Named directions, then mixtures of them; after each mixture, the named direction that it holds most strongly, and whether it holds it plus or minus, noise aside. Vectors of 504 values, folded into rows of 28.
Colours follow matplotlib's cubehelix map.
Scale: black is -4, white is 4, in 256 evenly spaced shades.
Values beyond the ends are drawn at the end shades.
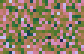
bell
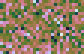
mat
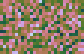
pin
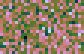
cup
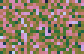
cup, minus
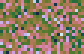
mat, plus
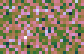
cup, minus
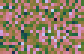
cup, plus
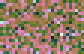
mat, plus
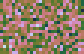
pin, plus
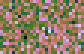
cup, plus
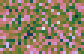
bell, plus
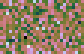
bell, plus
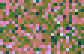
mat, plus
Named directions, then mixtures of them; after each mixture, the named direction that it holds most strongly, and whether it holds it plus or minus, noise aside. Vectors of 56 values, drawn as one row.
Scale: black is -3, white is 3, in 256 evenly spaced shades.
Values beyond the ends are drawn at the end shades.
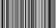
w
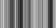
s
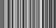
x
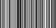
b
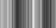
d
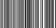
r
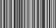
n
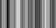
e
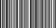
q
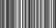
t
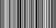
b, plus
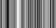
e, plus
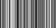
b, plus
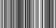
r, plus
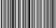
q, minus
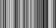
s, minus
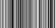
s, plus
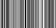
r, plus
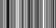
e, plus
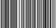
b, minus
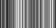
t, plus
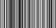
s, plus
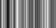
e, plus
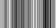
d, plus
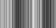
d, plus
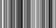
s, plus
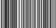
b, minus
